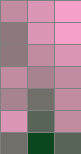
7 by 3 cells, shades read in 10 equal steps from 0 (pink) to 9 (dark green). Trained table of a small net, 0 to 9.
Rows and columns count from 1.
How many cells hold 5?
2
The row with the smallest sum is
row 1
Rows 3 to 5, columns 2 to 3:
2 1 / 3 2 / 5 2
